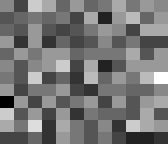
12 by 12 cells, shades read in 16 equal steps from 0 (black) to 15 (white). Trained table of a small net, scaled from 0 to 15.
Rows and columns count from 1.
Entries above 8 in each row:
5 4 4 2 5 6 5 2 6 4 6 1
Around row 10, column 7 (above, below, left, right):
9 5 3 6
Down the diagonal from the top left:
8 6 9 3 9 4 11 7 9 5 10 3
